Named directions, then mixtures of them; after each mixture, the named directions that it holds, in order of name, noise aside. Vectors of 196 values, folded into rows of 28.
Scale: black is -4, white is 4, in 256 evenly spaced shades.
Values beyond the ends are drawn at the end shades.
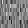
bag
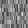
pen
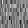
bag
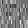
bag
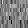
bag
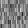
bag, pen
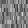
pen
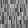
bag, pen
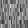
bag, pen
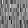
bag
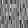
bag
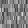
pen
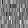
bag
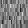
bag, pen
